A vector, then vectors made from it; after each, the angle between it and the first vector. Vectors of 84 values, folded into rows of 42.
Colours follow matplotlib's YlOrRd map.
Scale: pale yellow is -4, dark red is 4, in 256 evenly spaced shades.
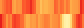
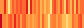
partly aligned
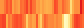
nearly parallel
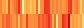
partly opposed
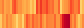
nearly opposite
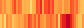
nearly opposite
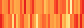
partly aligned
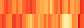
nearly parallel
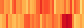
nearly opposite
